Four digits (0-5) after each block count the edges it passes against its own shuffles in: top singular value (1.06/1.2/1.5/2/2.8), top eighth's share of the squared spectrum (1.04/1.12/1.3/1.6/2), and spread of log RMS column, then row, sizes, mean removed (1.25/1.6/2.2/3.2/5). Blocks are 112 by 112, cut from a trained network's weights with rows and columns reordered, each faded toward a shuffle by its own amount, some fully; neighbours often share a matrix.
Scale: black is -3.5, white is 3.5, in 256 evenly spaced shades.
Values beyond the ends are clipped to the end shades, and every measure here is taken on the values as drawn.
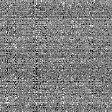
4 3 3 1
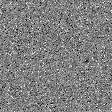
0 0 0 0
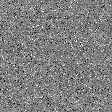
0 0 0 0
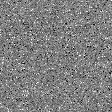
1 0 0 0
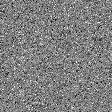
1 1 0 0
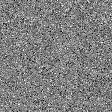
0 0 0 0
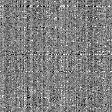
4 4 1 3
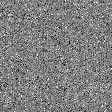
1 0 0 0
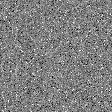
0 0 0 0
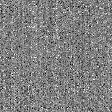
3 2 0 2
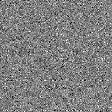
3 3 2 2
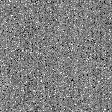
2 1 0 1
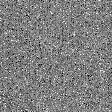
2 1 0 0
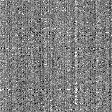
4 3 1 3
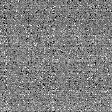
3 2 2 0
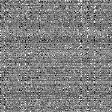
4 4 3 1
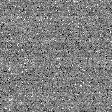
2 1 1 0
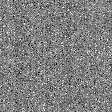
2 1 0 0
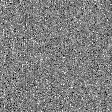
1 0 0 0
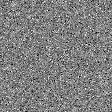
2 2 0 0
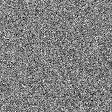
2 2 0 0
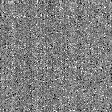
3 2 0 2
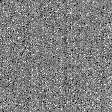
2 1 0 1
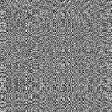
4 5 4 3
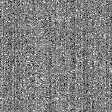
3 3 0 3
